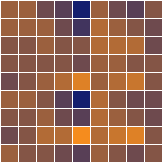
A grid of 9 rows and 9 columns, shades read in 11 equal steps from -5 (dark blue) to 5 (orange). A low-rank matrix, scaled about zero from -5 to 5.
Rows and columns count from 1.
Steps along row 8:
up up same up down up up down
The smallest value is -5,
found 2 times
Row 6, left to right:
1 1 0 -2 -5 2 0 -1 -1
